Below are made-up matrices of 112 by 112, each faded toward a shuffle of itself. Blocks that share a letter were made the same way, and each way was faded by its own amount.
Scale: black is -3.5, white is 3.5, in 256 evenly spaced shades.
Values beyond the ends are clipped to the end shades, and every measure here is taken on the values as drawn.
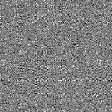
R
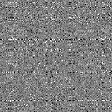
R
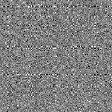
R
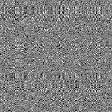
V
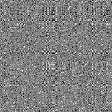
V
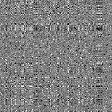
V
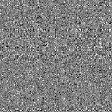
R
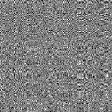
V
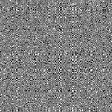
V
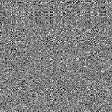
R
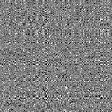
V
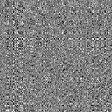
V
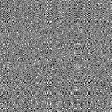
V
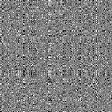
V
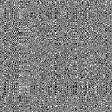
V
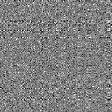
R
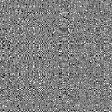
V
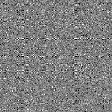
R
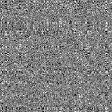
R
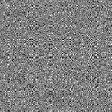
V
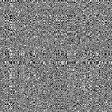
V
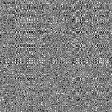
V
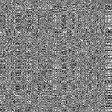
V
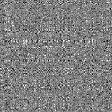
R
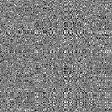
V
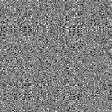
R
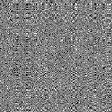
V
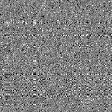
R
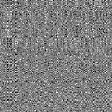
V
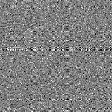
R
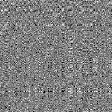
R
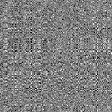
V
